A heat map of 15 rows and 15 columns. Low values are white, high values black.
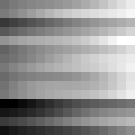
On average the colour sits 40% of the way up the scale. There is an overall slope up to the bottom left. The ninth with the highest average is the bottom left. Streaks run across, left to right. There are no lone odd cells.
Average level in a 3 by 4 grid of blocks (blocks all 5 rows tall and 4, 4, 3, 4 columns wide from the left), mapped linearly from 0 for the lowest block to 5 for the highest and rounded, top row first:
3 2 1 0 / 3 2 1 0 / 5 4 3 2
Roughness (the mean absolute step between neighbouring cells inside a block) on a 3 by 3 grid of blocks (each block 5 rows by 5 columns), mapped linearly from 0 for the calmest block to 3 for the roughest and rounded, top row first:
222 / 000 / 333
